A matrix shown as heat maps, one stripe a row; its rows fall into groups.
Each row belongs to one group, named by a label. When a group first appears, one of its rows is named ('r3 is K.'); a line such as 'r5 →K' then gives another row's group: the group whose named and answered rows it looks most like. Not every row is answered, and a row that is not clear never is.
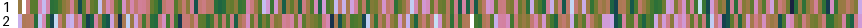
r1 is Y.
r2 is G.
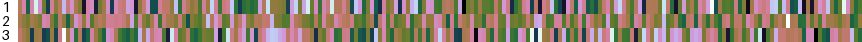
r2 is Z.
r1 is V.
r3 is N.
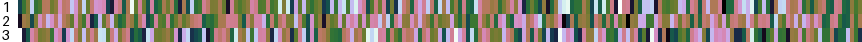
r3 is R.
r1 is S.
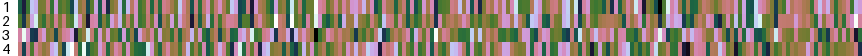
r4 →R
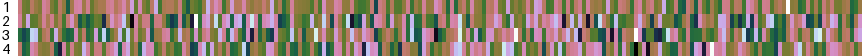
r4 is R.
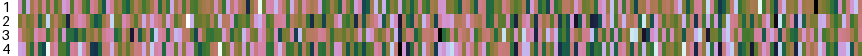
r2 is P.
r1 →N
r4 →P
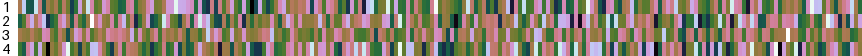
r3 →Z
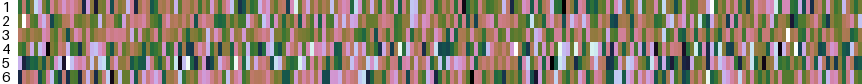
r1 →V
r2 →Y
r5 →R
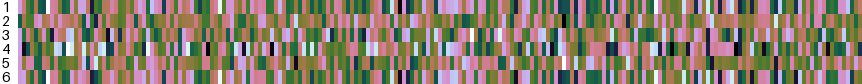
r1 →P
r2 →V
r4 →R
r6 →P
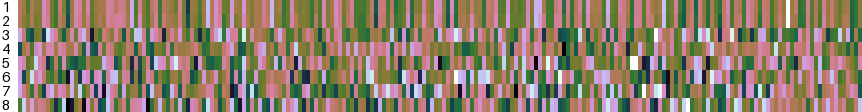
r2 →Z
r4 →V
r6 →R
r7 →N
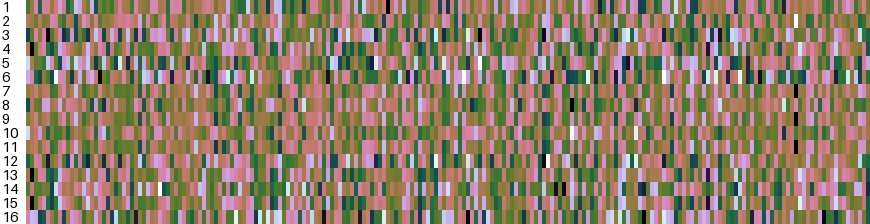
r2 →Z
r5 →G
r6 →P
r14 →S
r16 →N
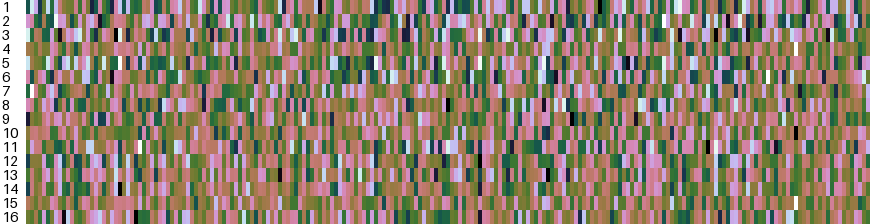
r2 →P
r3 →G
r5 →G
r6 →N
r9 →V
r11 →S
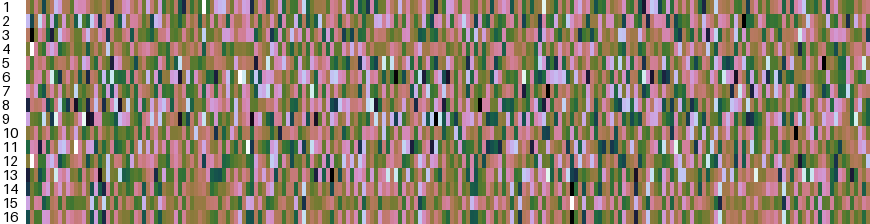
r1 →S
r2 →R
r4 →Y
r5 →N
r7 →N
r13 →V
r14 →V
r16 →V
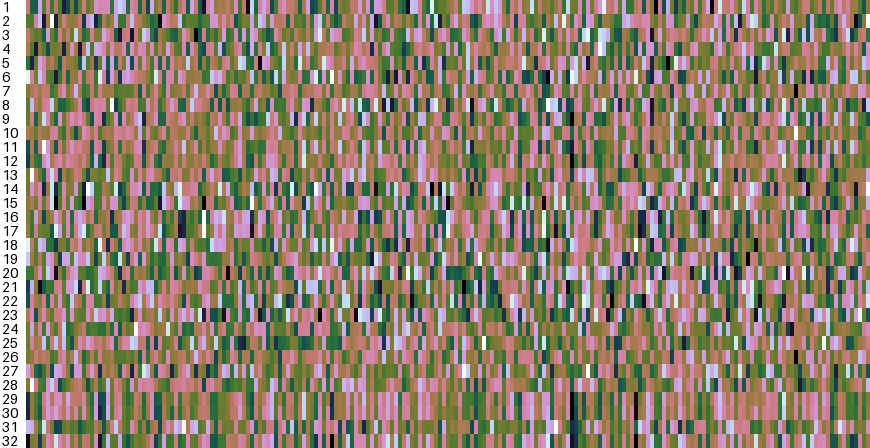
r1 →R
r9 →V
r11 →V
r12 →V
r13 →Y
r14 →S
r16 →S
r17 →S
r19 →G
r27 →P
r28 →Y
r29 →V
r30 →V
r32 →V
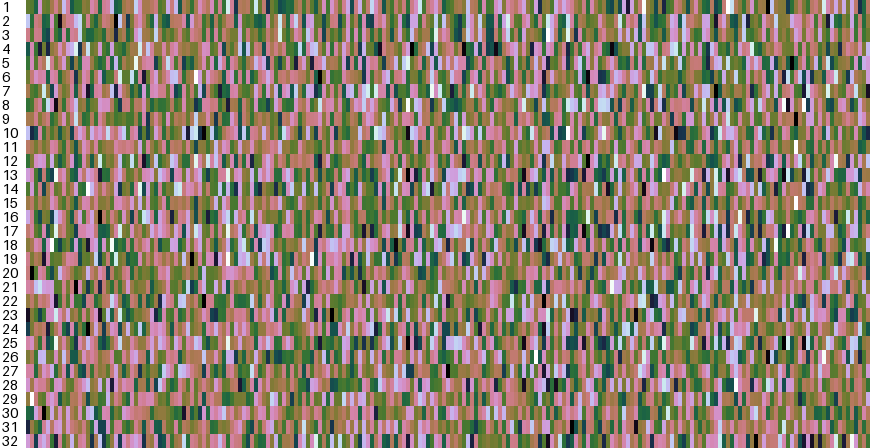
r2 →G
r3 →G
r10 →R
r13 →P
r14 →S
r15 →Z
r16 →P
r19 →N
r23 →V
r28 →N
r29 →Y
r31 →V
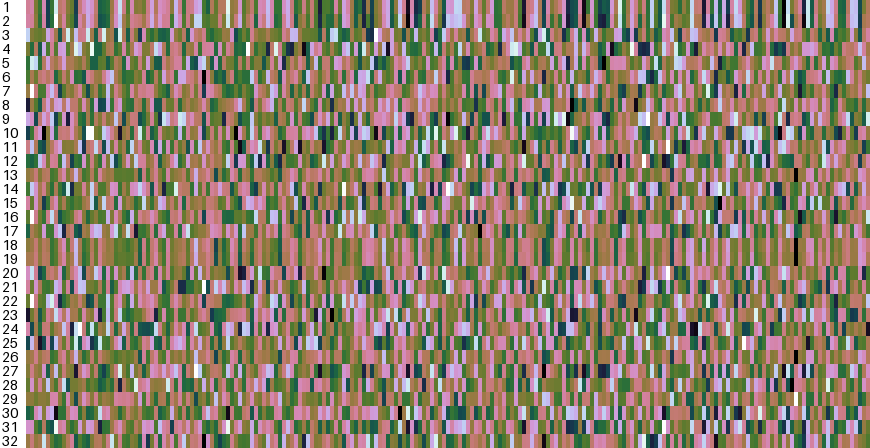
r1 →P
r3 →G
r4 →R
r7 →Y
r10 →S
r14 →S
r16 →Y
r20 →N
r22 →Y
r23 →V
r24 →R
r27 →P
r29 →Z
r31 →P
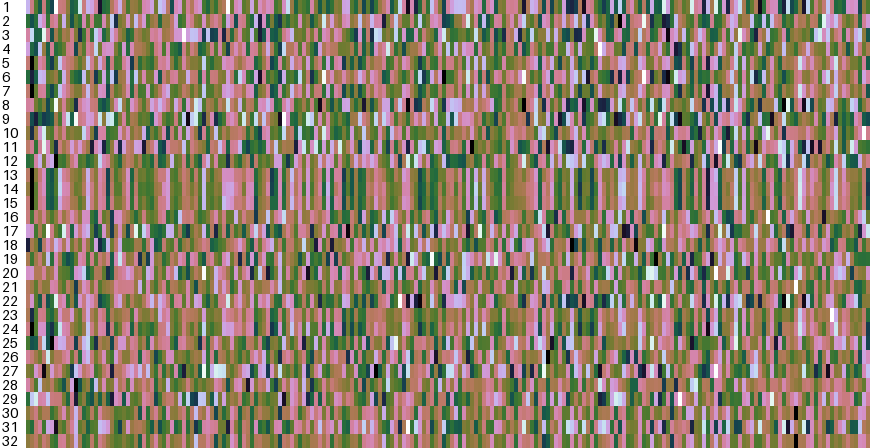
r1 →P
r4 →R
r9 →R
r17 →G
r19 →R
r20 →S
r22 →P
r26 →G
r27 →S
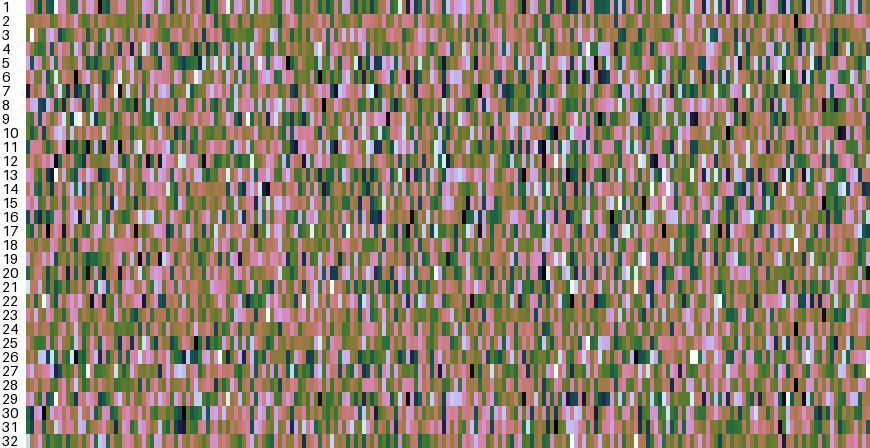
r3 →Y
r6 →P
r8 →N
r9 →R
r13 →P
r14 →N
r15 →N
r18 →Z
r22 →V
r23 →N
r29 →P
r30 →S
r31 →S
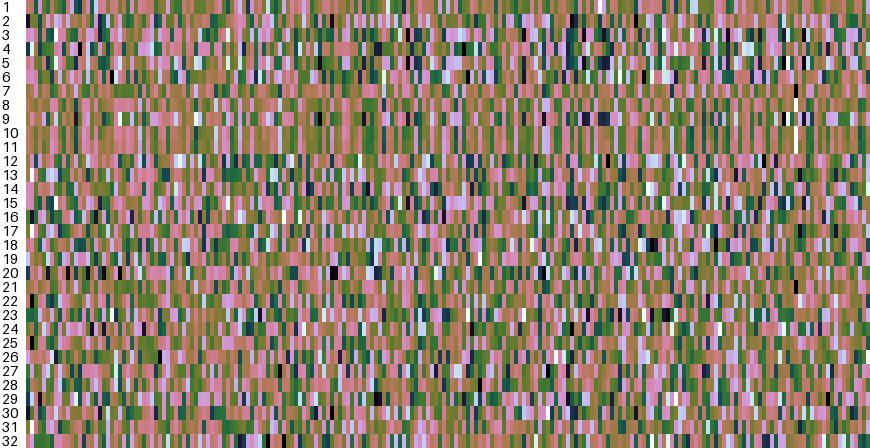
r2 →V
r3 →P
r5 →P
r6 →N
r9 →P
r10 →Z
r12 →S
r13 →Y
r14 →S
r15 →P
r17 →Y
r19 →G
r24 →V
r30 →V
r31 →Y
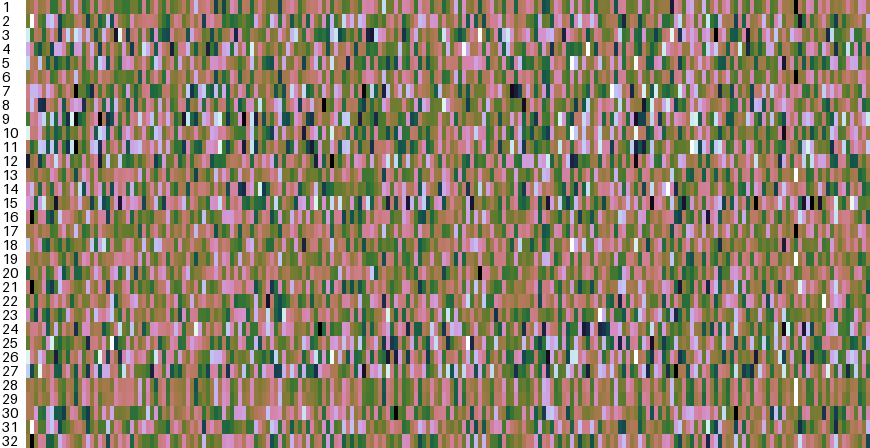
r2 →Y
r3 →G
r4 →P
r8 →N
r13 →Z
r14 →N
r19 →Z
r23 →R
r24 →P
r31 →Y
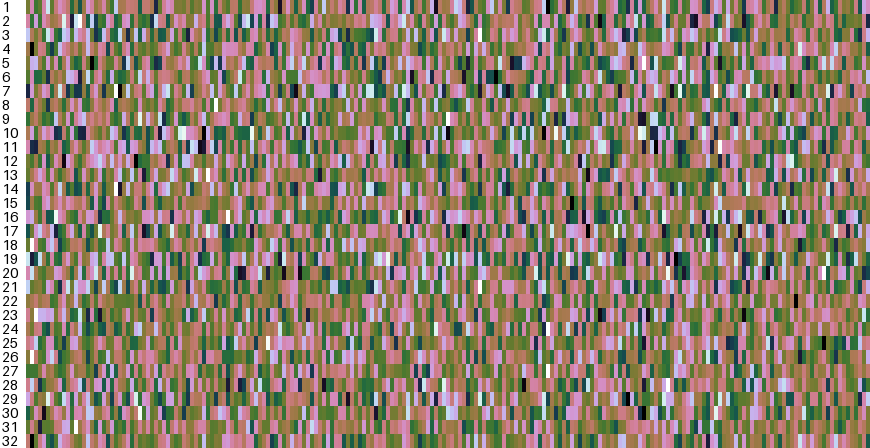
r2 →R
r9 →S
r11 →R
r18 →Y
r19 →R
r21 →G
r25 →N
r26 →Y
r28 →N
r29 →G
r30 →S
